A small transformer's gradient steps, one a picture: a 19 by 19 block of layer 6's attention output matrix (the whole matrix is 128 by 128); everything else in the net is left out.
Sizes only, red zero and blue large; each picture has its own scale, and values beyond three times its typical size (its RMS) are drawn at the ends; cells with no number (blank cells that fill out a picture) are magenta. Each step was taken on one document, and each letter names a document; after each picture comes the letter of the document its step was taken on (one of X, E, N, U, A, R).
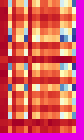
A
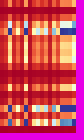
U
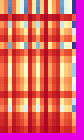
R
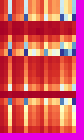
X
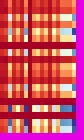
U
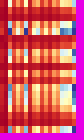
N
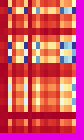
R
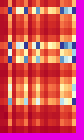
R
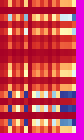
U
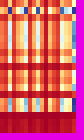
R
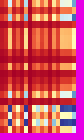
U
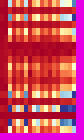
U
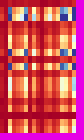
X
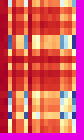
A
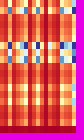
R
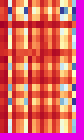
X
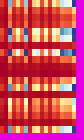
N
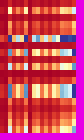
N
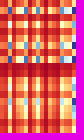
R
